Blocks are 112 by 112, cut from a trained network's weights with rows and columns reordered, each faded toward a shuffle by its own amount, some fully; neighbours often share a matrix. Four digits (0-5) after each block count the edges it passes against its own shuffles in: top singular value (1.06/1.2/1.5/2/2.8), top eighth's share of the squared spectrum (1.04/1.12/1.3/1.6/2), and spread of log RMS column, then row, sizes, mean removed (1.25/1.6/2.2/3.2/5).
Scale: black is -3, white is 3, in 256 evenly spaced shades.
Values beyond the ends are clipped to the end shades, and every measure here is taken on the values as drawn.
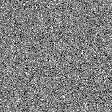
2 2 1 0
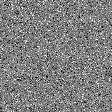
0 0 0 0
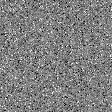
0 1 0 0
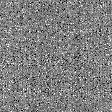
2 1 0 1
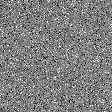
0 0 0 0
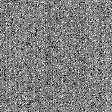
2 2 0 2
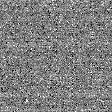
2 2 2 0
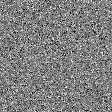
1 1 0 0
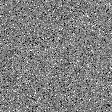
0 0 0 0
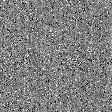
1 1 0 0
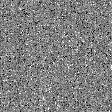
1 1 0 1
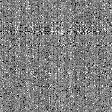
3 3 0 3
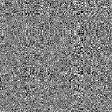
4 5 3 3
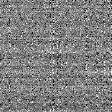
3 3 3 0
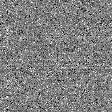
1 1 1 0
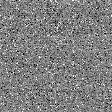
1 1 1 0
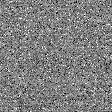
1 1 0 0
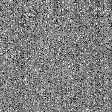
2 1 0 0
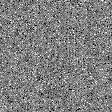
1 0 0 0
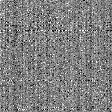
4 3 0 3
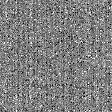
3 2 0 2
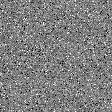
0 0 0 0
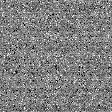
2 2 2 0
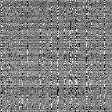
4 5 4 0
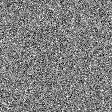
0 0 0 0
